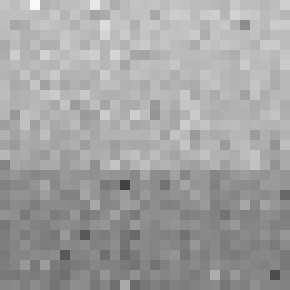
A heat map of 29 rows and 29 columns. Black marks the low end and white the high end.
Seam: horizontal, 60% of the way down, the top part higher. Slope: up to the top. Roughest part: centre.
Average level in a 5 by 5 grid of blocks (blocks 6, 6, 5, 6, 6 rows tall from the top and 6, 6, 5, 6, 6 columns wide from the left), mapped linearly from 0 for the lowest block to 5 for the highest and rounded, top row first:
5 5 5 5 5 | 4 4 4 4 4 | 3 3 4 4 4 | 1 1 1 1 1 | 0 0 0 0 0
